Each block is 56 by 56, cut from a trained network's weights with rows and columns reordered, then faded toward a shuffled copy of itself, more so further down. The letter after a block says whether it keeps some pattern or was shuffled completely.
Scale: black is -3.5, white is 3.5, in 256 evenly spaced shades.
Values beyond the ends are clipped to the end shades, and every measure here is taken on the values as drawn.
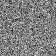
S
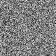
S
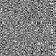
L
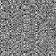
L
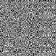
L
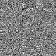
L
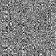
L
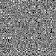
L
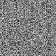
L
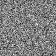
S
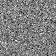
S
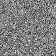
S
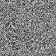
L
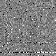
L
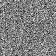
S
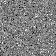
S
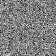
L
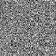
L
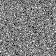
S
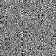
L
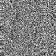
L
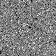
S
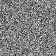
S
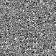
L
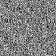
L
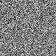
S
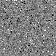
S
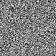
L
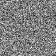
L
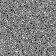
S
